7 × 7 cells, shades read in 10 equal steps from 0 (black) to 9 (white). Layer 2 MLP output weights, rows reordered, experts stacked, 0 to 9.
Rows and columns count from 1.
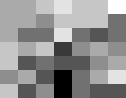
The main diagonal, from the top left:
6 6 4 2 3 6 3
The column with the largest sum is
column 1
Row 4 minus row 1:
1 0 0 -6 -2 -1 -4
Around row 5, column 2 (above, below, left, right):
6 6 7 4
